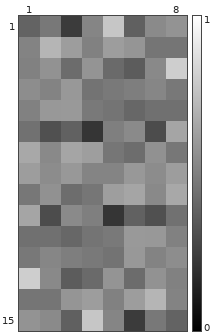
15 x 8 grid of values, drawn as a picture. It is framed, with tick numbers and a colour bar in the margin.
The centre is the ninth with the lowest average. Overall the values sit about 50% of the way up the scale. It looks the same turned upside down.
